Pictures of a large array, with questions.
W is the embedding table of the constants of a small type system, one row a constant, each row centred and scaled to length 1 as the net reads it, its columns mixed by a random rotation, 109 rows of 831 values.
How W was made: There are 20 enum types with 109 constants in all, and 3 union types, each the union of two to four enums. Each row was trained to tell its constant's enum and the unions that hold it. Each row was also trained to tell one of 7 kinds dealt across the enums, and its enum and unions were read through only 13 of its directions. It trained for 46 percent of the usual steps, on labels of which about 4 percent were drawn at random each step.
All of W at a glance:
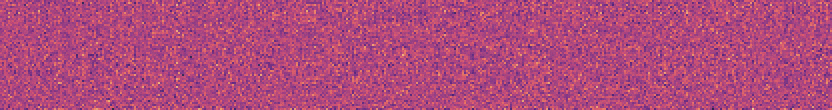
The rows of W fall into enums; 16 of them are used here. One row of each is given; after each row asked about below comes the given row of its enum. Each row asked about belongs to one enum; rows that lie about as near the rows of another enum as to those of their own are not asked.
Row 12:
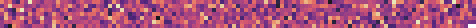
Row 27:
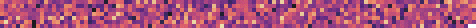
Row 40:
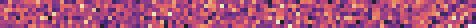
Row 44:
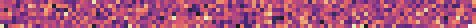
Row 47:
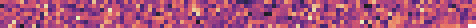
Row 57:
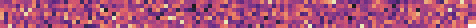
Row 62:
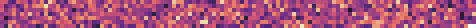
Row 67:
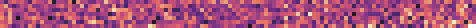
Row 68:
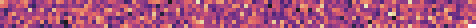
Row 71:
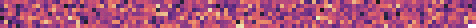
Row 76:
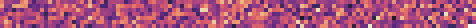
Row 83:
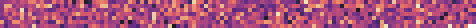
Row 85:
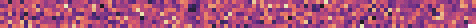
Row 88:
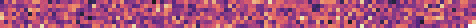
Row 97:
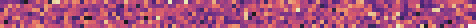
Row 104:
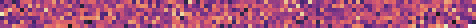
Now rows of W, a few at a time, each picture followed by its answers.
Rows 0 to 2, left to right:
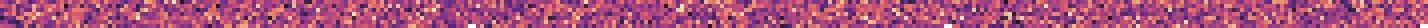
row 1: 40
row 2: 68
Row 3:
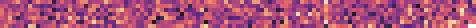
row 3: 67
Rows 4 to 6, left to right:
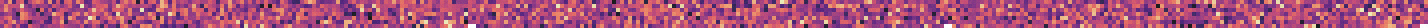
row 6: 44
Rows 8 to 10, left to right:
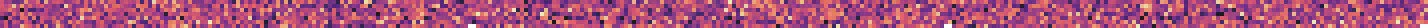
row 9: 97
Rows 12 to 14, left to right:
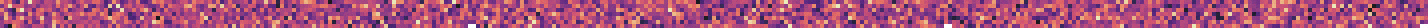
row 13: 47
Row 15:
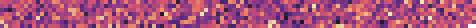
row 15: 47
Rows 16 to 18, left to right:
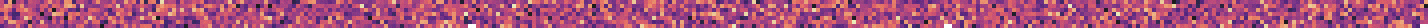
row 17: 83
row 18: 47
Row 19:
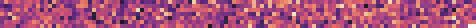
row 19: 97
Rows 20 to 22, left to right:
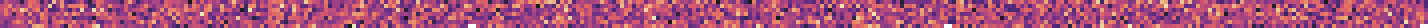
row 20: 97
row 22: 40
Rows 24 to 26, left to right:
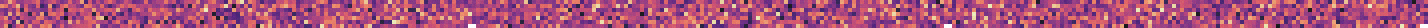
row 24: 40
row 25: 76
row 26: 83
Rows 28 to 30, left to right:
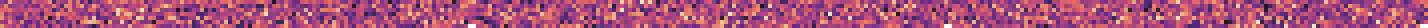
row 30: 62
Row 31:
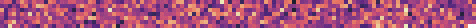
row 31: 62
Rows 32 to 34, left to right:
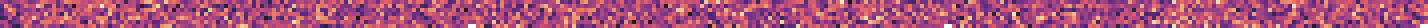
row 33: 40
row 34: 76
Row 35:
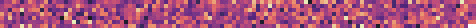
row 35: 97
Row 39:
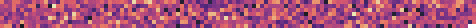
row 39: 57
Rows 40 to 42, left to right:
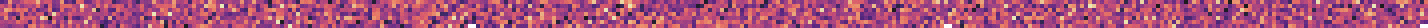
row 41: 27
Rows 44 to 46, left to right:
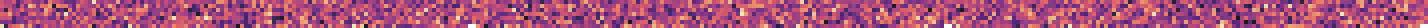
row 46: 47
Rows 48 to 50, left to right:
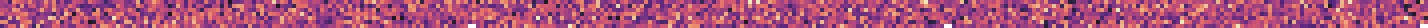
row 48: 27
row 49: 88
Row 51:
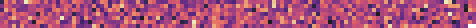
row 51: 88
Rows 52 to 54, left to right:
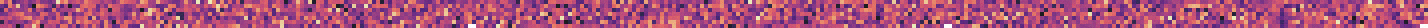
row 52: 68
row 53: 27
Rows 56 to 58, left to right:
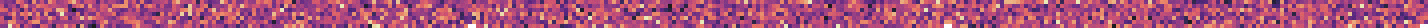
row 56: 62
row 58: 47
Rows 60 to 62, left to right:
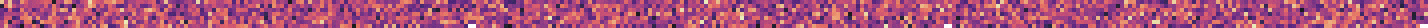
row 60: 68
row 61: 76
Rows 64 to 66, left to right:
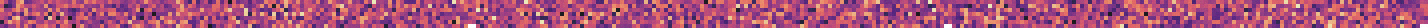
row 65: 12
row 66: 83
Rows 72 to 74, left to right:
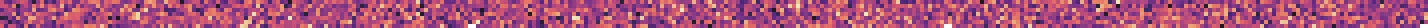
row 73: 83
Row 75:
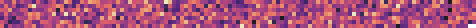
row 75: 44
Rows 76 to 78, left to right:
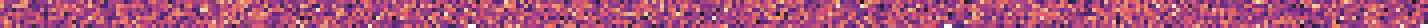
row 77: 97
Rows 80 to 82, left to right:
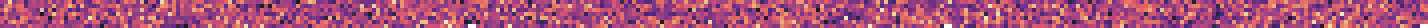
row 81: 68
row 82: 83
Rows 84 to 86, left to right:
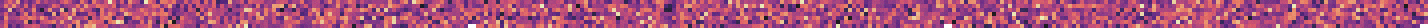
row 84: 40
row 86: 76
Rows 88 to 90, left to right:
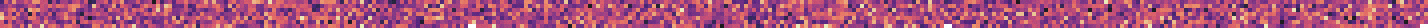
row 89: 44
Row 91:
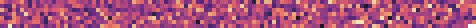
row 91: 57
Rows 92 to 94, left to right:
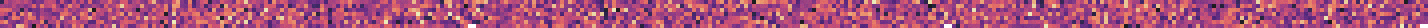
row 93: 12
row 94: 83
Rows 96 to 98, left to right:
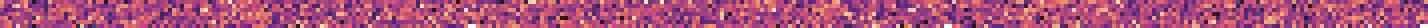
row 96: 76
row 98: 68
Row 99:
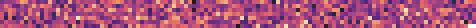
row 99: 62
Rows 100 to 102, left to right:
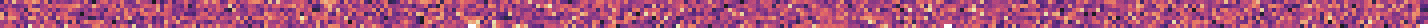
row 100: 88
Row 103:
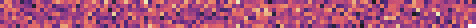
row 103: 40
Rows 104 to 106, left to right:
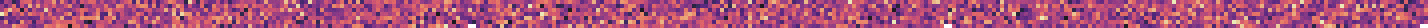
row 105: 27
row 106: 76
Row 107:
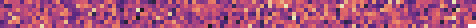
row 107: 97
